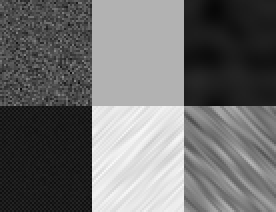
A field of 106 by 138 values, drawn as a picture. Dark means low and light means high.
The table splits into 2 rows of 3 panels. Panel 1,1: low, fine-grained. Panel 1,2: high, flat. Panel 1,3: very low, smooth, faint in contrast. Panel 2,1: very low, checkered, faint in contrast. Panel 2,2: very high, slanting up to the right, faint in contrast. Panel 2,3: middling, slanting down to the right.
